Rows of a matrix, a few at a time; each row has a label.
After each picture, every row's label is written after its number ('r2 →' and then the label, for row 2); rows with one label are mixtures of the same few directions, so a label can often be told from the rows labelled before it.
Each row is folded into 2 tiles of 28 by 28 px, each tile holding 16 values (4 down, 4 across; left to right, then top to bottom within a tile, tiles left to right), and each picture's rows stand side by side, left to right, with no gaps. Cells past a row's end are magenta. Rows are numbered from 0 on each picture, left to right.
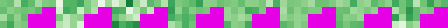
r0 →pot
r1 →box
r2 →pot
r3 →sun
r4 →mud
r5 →sun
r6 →pot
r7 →pot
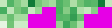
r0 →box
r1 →mud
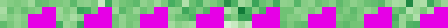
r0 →sun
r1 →mud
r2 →box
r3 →pot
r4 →pot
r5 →pot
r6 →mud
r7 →pot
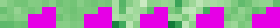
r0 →pot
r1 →pot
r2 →sun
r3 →sun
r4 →mud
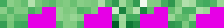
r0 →box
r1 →mud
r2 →box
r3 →mud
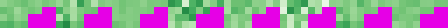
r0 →pot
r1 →pot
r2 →sun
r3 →pot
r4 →box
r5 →box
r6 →pot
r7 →mud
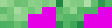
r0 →pot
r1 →box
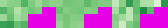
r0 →pot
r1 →box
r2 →mud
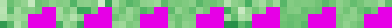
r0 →sun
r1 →mud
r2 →mud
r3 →box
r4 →pot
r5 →box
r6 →mud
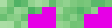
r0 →mud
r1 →sun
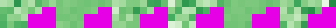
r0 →pot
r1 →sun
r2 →sun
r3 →mud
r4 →box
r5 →mud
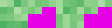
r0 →pot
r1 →box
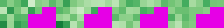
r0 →box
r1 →sun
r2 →mud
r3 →pot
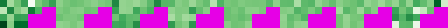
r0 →box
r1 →mud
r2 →box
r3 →mud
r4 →mud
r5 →pot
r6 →box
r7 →mud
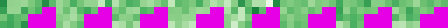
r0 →box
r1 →mud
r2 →mud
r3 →box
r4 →mud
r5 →box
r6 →sun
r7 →pot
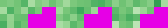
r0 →box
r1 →sun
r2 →mud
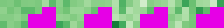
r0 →mud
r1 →sun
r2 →sun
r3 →mud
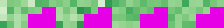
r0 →sun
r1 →mud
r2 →pot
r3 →pot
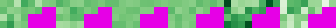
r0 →pot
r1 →pot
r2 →mud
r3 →box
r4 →box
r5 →box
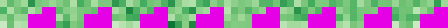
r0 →box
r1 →pot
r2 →pot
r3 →mud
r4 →sun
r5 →pot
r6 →pot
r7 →mud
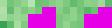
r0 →sun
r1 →mud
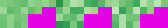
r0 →box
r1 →mud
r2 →box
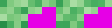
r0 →mud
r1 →mud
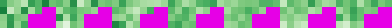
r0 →box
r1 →pot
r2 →sun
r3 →mud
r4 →sun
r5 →box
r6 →pot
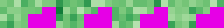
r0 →pot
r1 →sun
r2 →mud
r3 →mud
